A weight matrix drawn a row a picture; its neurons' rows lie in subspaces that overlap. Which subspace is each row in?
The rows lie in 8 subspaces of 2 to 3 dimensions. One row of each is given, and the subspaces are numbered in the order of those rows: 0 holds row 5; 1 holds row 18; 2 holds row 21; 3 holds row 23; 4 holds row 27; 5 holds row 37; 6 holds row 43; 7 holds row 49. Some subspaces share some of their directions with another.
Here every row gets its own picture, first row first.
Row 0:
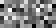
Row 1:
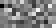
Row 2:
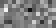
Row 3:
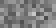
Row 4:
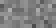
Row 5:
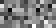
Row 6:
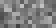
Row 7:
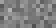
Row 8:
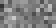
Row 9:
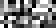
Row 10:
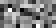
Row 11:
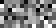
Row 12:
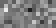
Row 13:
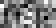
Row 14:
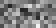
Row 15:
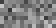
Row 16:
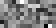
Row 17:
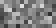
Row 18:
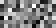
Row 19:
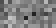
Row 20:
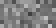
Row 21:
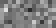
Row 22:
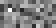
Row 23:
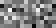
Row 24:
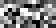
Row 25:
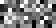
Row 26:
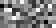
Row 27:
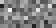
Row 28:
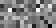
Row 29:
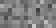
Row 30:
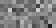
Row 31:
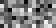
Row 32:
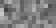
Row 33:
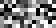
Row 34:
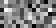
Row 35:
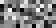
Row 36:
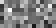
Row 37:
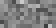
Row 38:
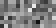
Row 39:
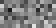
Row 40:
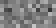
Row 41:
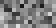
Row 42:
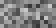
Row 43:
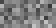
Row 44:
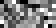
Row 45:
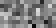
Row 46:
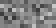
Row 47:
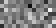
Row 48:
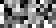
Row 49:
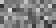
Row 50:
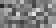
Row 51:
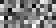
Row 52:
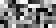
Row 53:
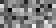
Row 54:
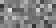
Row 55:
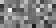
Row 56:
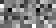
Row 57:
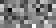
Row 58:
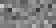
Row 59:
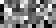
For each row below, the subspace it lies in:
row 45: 0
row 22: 6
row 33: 2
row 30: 5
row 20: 5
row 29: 0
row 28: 5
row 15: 7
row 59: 3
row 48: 3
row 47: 7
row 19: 4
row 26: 4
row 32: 3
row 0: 3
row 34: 7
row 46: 3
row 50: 4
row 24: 6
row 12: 2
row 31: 1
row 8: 4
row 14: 6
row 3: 4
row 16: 5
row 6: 0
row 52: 5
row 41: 0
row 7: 1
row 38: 1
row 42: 6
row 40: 7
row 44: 5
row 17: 0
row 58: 4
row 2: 2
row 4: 0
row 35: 6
